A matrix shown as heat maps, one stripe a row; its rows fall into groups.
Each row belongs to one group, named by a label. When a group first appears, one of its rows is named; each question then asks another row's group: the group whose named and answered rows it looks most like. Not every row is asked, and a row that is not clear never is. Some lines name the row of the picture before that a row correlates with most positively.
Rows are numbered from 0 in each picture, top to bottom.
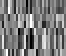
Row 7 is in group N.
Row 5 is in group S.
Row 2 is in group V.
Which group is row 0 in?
S
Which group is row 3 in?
V
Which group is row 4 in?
S
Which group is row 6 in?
S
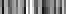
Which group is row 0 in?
V
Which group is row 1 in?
V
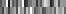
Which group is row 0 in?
N
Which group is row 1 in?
V
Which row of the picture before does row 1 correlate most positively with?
0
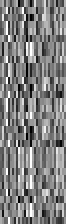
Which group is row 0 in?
S
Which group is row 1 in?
N
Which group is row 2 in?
S
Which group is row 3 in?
N
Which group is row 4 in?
N
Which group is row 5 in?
S
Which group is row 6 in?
V
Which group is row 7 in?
V
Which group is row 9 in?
S
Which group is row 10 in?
S
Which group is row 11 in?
N
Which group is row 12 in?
S
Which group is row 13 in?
S
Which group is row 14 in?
N
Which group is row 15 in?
N
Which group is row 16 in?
V
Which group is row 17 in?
N
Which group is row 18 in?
S
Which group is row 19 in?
S
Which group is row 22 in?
V
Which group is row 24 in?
N
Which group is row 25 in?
V
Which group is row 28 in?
S
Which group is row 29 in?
V
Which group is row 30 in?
V
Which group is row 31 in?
S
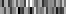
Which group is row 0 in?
V
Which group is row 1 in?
S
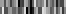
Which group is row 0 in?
S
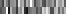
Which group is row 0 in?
V
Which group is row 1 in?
N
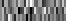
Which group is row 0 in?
V
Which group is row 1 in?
S
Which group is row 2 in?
S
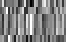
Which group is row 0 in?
S
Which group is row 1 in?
N
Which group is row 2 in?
V
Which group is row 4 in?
V
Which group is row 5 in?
S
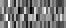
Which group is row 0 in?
S
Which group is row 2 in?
N
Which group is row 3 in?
S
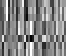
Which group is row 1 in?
N
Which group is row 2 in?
N
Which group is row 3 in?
V
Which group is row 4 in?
V
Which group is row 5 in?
S
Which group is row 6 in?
V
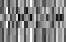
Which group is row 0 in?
V
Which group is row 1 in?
N
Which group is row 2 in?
S
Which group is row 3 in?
N
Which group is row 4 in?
V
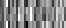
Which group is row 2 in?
V
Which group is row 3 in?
N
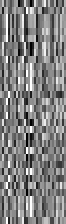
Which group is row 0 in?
S
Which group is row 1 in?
V
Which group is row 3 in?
N
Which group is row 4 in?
N
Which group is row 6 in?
S
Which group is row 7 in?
S
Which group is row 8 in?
N
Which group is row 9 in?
V
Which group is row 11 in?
V
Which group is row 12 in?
V
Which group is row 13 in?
S
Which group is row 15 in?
V
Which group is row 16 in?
N
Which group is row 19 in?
S
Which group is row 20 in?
S
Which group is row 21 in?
V
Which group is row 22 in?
S
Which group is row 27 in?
S
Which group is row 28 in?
V
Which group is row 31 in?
N
